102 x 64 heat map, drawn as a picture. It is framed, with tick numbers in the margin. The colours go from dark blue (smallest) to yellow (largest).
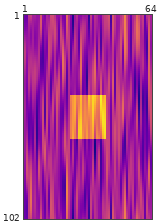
Ninth with the highest average: centre. Odd patch: higher, in the centre. Grain: streaks running down.
